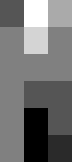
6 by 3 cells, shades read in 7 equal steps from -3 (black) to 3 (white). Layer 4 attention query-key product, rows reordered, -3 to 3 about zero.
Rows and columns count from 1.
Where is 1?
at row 1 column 3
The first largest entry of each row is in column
2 2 1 1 1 1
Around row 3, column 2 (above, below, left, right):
2 -1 0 0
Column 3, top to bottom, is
1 0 0 -1 -1 -2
